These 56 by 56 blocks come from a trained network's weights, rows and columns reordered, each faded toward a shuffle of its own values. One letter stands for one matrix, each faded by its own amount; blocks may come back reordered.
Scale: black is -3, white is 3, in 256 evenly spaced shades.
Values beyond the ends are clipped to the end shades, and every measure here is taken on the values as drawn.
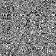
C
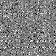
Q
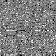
Q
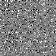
Q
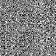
C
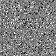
Q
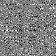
Q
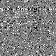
Q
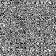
C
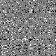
Q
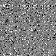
Q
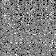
Q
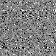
Q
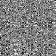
C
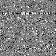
Q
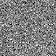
C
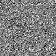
C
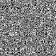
C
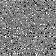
Q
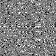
Q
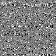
Q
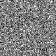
C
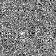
C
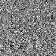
C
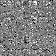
Q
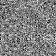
C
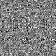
C
